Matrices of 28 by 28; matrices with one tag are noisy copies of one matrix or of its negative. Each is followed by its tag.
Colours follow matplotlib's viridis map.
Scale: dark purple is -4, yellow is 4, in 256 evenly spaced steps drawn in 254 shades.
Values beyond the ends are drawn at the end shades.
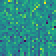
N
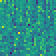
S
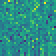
N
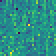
S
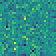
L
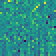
N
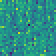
S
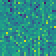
N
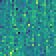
S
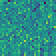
N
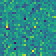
L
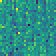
S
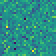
L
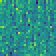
S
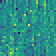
S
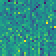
N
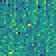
S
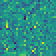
L
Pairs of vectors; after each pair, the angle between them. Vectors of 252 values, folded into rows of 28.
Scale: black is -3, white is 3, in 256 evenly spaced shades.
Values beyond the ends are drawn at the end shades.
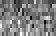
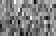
nearly opposite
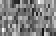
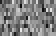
partly opposed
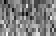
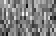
nearly opposite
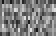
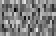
nearly opposite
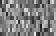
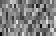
partly aligned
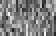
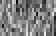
nearly parallel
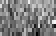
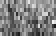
nearly parallel
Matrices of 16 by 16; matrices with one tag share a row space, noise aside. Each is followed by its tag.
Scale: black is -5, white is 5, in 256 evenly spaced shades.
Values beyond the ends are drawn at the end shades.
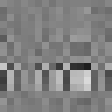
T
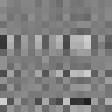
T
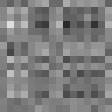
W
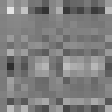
W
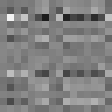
W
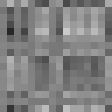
W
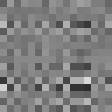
T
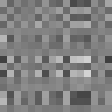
T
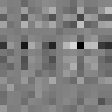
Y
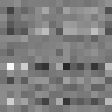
W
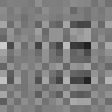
T
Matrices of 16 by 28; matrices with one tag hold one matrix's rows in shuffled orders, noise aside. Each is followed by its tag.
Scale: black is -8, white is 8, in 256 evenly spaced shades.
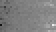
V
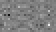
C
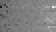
V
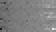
V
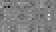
C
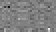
C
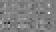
C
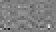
C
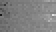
V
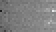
V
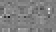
C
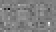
C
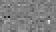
C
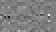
C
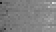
V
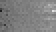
V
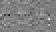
C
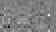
C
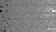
V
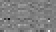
C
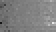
V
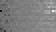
V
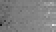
V
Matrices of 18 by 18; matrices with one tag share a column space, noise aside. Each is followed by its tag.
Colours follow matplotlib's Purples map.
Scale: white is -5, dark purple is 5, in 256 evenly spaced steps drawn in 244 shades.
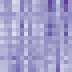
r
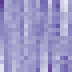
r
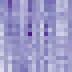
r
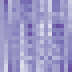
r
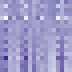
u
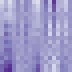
r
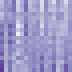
r
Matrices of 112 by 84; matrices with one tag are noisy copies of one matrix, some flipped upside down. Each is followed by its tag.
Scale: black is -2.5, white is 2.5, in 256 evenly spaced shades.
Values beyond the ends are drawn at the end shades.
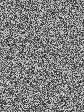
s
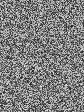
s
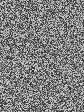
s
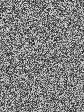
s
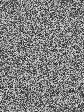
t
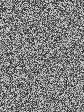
s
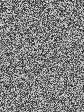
s
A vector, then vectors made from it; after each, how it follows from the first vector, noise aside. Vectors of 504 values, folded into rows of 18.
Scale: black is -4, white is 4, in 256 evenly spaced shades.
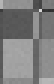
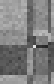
wrapped around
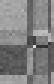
wrapped around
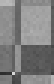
reversed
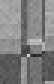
wrapped around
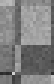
reversed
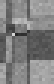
wrapped around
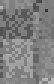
partly zeroed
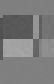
partly zeroed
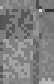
partly zeroed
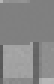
partly zeroed
